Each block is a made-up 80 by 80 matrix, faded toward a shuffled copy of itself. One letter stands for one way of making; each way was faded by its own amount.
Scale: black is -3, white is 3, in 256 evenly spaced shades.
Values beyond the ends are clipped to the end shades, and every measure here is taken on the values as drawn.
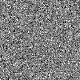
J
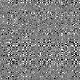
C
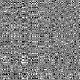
C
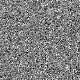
J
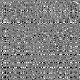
C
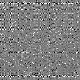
C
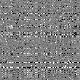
C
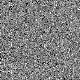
J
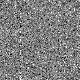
J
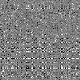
C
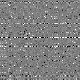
C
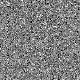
J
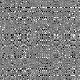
C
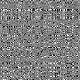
C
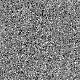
J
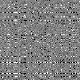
C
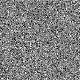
J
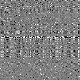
C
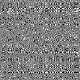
C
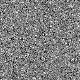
J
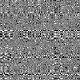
C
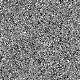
J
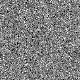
J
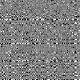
C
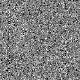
J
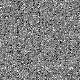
J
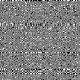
C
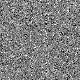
J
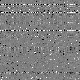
C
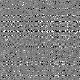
C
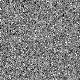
J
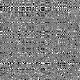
C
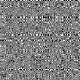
C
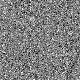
J
